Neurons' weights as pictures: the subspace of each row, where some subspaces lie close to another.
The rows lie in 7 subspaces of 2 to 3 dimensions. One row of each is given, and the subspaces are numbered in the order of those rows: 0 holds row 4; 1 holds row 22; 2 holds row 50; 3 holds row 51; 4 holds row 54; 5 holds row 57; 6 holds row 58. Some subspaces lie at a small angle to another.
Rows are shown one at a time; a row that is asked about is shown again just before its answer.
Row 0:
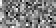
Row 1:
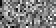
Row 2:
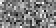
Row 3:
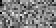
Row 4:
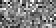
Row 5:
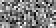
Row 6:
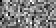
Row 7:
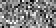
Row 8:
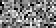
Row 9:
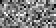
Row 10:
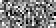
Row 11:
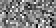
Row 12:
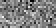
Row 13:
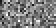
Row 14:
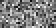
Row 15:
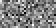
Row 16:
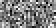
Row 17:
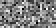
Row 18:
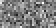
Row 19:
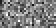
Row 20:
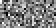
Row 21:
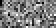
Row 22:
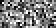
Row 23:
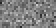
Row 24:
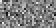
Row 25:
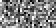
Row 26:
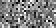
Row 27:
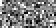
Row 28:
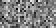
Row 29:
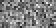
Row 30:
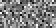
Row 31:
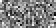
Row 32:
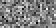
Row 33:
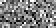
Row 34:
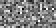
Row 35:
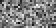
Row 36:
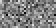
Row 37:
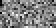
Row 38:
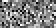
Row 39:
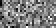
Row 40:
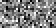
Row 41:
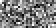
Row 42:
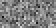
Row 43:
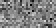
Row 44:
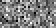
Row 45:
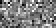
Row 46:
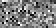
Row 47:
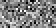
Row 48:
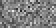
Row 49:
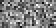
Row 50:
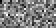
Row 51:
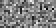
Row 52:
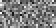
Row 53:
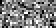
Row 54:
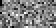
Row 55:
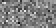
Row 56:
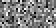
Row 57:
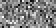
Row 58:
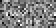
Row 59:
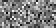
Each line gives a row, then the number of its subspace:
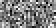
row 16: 6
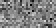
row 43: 0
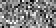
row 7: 5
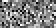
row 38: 2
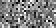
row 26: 6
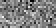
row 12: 0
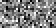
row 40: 3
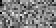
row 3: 4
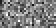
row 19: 1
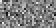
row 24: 2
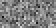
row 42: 3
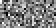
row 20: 2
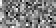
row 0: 4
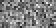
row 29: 1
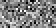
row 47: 0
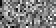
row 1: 5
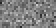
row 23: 0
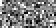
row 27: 4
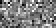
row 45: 0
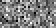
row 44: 3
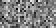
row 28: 1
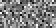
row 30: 4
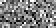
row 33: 0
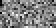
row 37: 4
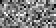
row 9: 2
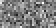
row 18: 5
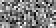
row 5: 1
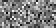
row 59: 2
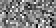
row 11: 4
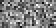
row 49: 1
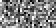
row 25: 3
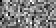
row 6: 3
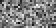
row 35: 6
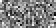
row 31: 6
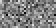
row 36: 6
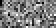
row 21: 5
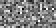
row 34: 3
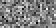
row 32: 3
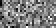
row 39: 5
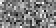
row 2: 5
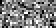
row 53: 4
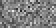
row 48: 0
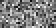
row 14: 6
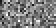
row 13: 1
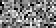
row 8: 0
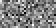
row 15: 6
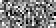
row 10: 6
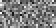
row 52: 4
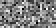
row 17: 3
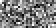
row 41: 6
